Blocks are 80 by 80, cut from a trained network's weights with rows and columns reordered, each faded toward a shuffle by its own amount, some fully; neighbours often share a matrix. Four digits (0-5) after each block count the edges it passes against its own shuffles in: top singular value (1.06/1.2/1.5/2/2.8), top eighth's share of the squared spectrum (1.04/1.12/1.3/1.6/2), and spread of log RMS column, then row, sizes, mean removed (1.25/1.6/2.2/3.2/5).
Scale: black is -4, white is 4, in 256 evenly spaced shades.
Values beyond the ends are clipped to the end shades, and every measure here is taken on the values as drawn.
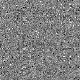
3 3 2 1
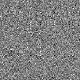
3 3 2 2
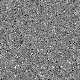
2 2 1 1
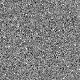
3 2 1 1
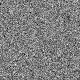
0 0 0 0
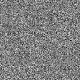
3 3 0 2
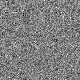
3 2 0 1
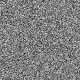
1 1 0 0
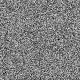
0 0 0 0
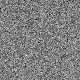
2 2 0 0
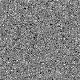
2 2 0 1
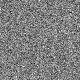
0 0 0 0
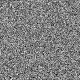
0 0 0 0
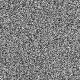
1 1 0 0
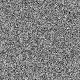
1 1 0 0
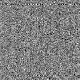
3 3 0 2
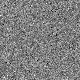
0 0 0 0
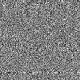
3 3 0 2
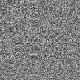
3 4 0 2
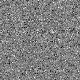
3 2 0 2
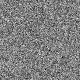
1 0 0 0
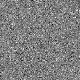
3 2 0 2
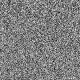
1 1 0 0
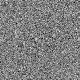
2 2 0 0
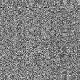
3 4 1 2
